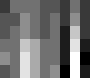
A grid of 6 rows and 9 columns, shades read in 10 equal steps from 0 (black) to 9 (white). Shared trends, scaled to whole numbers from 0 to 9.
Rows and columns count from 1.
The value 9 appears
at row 5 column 8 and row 6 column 8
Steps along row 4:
same up down down same down up down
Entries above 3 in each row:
4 4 5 7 7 6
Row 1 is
2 4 4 4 3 3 2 4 2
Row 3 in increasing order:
1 2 3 3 4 4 4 5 7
